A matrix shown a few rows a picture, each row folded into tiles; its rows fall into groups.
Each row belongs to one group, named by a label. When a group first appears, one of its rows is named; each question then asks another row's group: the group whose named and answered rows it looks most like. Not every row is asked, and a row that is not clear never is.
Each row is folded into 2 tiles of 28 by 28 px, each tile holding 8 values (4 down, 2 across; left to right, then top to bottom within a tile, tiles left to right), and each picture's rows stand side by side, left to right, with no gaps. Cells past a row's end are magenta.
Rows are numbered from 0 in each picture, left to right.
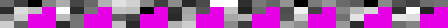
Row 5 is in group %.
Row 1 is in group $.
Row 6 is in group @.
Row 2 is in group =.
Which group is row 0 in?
@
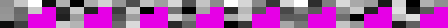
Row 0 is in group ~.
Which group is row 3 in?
$
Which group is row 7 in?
$
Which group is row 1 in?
%
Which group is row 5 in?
=
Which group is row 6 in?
=
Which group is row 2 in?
%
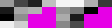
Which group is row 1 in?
=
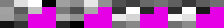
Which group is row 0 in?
~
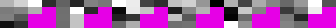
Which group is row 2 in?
=
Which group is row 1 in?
%
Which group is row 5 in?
~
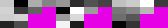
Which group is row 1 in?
@
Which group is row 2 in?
~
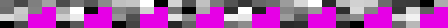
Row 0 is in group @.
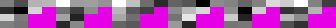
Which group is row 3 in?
@
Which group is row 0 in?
$
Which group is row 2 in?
=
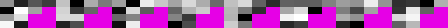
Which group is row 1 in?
$
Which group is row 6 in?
~
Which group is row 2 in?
%
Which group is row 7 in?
@
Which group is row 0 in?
@
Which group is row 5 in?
@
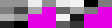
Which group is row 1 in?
=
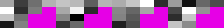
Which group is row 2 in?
~
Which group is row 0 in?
$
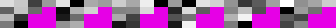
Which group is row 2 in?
~
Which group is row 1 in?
%
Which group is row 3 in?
%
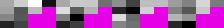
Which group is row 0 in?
~
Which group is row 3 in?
~
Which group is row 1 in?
~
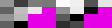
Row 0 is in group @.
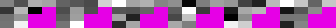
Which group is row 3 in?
%
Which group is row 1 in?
%
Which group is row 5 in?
=
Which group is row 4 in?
%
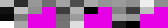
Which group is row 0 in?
%
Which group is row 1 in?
%
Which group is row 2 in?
~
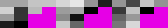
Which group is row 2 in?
%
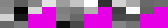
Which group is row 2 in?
=
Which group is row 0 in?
$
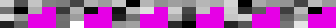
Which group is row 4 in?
$
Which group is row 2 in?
%
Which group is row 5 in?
%
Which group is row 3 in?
~
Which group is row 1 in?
%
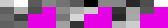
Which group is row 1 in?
@
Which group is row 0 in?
=
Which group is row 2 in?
%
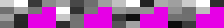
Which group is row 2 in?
=
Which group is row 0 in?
=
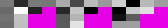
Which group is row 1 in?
%
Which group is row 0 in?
%
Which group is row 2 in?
%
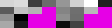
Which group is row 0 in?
=
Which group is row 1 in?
~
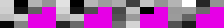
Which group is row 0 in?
$
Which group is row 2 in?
%
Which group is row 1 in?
$
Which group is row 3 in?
=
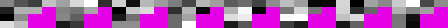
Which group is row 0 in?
%
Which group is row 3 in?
%
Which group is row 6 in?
$
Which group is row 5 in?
@
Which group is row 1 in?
~
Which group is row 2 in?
%
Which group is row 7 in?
=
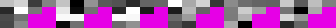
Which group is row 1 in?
$
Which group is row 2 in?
@
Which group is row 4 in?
@
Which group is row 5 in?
$
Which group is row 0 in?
=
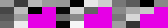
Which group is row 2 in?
@
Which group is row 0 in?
%
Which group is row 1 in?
%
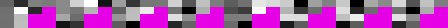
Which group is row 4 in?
~
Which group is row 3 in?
$
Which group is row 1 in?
~
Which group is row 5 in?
$
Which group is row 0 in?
%
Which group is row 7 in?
$
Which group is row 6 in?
$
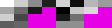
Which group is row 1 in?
%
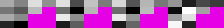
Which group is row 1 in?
$
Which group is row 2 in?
$
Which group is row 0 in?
~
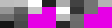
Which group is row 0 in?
~
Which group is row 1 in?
$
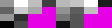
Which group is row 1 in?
~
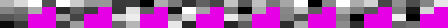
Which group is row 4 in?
$
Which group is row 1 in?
=
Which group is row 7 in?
$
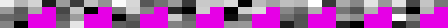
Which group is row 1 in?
%
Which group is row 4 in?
%
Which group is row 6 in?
~
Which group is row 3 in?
$
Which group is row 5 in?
~
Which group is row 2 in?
=
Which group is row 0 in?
~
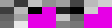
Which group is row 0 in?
%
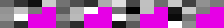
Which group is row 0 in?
@
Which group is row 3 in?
%
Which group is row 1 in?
@
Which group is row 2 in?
$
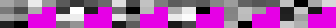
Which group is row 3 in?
@
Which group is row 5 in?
%
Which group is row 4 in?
@
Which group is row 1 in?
@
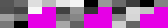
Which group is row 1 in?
=
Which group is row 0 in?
~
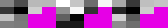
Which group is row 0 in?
$
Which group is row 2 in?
$
